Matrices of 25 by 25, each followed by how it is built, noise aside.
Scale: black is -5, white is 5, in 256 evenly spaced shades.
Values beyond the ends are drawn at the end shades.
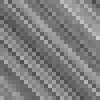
Toeplitz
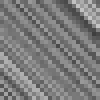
Toeplitz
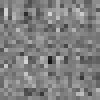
low rank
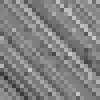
Toeplitz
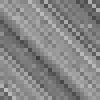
Toeplitz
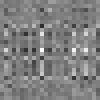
low rank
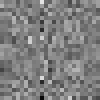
low rank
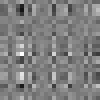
low rank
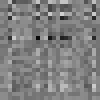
low rank
